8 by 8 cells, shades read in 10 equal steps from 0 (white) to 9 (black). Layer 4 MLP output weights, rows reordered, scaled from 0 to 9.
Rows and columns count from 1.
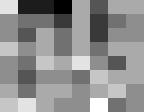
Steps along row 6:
up down same up down up same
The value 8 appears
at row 1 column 2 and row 1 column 3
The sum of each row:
41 40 36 28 28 31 27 23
